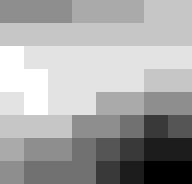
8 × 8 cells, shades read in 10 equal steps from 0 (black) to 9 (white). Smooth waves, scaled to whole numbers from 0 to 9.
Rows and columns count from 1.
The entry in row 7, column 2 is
5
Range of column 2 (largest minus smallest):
5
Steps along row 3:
down same same same same same same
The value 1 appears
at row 7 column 7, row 7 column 8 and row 8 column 6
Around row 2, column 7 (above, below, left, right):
7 8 7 7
